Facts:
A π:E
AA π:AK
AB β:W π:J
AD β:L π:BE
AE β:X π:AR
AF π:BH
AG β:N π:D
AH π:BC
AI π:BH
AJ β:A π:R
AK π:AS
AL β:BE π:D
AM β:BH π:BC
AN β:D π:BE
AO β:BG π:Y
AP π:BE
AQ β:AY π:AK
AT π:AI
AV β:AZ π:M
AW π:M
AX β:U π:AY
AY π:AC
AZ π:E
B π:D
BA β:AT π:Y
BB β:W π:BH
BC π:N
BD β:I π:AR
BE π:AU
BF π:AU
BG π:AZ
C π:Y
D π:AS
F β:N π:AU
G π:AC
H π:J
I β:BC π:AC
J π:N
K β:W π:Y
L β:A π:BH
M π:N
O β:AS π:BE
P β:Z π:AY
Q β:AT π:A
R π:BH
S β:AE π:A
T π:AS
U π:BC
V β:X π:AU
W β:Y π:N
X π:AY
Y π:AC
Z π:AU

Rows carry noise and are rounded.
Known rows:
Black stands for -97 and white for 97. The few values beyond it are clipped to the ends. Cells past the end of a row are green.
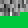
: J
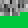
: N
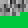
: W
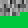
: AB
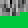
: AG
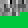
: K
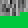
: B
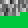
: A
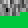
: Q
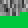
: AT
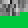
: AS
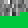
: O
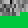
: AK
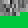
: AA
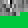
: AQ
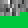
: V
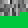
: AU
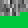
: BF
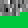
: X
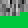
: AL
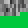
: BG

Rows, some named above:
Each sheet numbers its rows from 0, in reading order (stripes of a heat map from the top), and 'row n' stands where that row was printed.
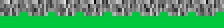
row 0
AU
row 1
BG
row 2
AD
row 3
Y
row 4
AW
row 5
U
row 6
H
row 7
AC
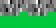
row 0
X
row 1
V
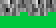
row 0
S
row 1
AO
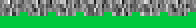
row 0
O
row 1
BA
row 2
AV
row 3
AR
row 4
Z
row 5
M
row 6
AX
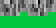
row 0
BG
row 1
AG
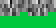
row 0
F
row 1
BE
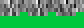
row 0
AD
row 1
AN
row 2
AY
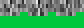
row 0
AB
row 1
AN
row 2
AF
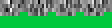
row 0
AE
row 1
D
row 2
BB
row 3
I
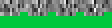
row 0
N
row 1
BD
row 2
P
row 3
AE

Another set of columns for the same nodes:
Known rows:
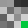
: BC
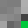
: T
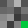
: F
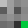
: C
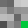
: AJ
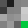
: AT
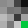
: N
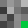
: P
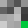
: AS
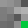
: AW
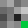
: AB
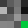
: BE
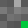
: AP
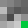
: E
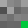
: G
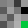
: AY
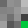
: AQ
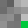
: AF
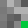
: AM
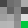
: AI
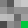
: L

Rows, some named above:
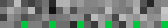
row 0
V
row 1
BE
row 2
AO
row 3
BD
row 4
BD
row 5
AT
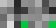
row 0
Y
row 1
AC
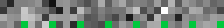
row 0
AT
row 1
N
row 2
BA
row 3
AN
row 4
AB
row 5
Q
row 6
BG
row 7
AR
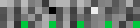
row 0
K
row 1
AY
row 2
K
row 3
X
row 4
F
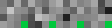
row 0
AE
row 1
I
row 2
BG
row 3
AC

